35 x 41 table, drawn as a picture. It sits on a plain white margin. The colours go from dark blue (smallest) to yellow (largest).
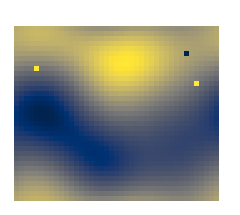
Ninth with the highest average: top middle. Lone odd cells: 3, 2 higher and 1 lower than their neighbours. Ninth with the lowest average: middle left.
